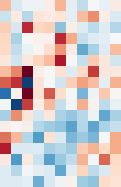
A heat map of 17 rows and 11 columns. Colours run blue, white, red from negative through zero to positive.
Roughest part: middle left. Odd patch: rougher, in the middle left. Average level on the scale: 50%. Mirror symmetry: none.
